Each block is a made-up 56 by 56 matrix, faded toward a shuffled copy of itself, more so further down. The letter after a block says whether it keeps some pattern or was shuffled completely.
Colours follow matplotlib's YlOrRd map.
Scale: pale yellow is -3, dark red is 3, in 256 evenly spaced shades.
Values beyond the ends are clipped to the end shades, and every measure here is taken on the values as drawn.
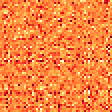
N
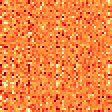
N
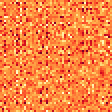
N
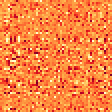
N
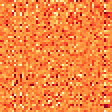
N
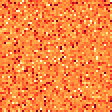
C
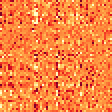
N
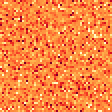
C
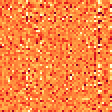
N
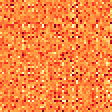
N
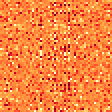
N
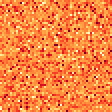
C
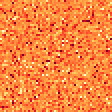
C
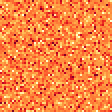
C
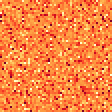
C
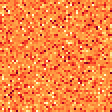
C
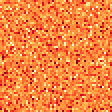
C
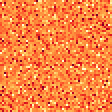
C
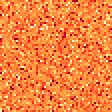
C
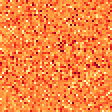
C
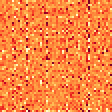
N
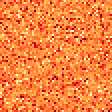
C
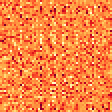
N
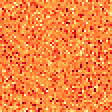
C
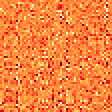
N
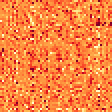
N
